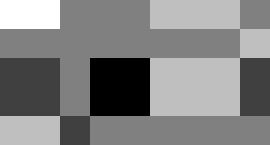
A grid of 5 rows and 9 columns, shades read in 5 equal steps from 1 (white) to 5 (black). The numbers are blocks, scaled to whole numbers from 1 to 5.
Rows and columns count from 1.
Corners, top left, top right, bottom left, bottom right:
1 3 2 3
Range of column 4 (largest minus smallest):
2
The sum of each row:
20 26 31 31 26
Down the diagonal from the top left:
1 3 3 5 3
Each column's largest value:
4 4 4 5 5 3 3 3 4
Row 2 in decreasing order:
3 3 3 3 3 3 3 3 2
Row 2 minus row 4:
-1 -1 0 -2 -2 1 1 1 -2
